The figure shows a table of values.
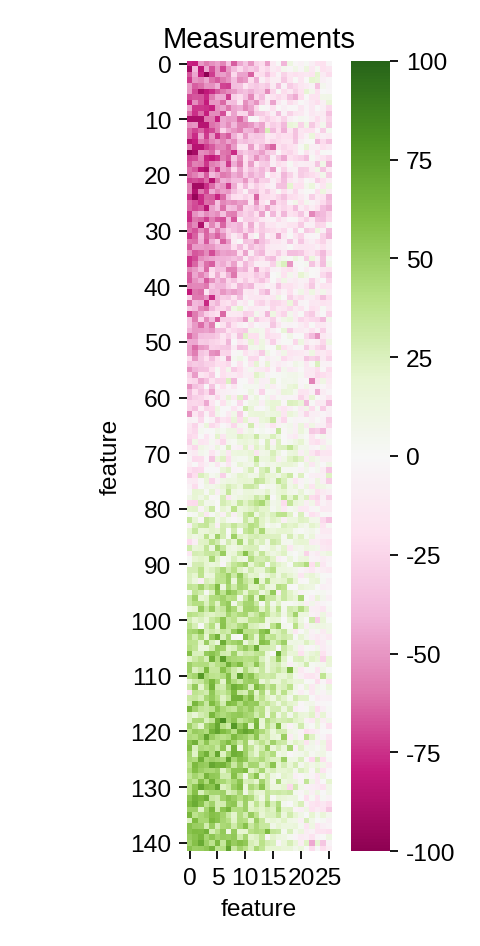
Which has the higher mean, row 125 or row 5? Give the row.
125
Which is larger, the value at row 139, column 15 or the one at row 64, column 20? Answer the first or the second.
the first
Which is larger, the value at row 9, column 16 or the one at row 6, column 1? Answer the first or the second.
the first
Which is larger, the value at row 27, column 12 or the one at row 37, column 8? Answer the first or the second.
the first
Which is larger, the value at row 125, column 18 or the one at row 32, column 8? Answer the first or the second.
the first
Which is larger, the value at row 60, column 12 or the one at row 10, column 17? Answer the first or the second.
the first
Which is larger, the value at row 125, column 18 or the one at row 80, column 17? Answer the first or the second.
the first
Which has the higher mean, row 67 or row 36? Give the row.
67
